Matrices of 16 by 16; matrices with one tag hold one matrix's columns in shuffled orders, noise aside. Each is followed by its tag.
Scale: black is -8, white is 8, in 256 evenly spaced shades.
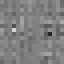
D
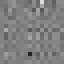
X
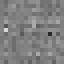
D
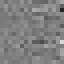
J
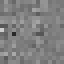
D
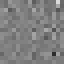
X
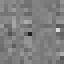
D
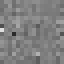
D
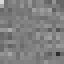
X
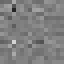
J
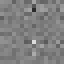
J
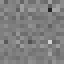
J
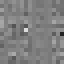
D
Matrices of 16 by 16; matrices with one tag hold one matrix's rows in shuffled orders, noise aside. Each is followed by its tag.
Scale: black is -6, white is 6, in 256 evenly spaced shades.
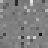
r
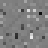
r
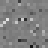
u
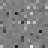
r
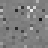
r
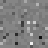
r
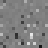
r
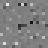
u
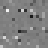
u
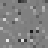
u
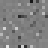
u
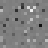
r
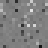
r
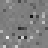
u
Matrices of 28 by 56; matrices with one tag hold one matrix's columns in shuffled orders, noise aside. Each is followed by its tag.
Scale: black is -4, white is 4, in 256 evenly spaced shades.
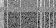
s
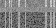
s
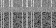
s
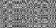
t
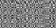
t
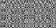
t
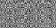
t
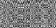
t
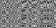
t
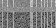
s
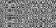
t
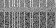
s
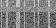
s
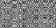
t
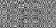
t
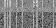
s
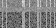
s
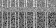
s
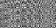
t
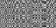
t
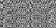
t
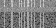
s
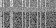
s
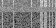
s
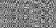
t
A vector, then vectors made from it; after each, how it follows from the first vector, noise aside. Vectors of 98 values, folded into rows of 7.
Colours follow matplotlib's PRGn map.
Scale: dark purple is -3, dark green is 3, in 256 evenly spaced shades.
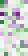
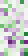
reversed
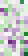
reversed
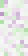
shrunk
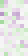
shrunk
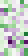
reversed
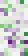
reversed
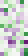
reversed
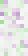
shrunk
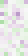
shrunk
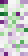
sign-scrambled
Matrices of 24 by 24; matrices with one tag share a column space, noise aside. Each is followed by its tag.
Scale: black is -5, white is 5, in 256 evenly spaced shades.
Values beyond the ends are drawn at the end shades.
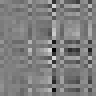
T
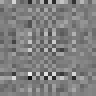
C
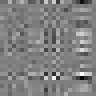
C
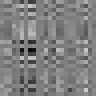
T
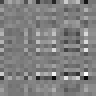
C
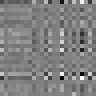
C
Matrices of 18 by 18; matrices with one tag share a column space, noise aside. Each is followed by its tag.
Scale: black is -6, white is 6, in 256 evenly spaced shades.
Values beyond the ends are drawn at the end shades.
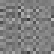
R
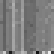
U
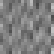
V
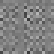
R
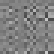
R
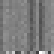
U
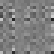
R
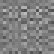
R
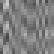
V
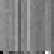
U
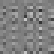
R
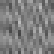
V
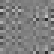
R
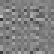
R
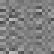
R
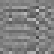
R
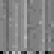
U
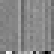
U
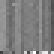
U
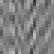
V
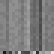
U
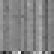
U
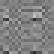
R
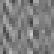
V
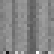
U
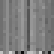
U
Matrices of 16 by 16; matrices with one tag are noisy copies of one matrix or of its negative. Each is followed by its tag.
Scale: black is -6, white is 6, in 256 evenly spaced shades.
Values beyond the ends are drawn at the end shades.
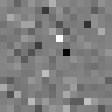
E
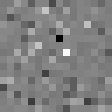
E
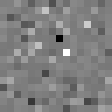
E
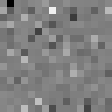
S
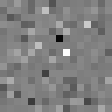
E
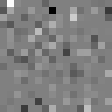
S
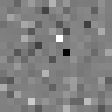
E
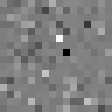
E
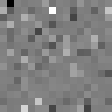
S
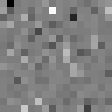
S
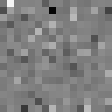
S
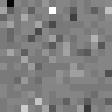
S
